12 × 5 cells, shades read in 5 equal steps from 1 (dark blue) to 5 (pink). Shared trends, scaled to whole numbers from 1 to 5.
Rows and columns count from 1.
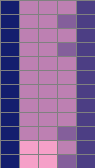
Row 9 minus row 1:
0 0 0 0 0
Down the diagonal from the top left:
1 4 4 3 2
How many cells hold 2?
12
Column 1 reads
1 1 1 1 1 1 1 1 1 1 1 1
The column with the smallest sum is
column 1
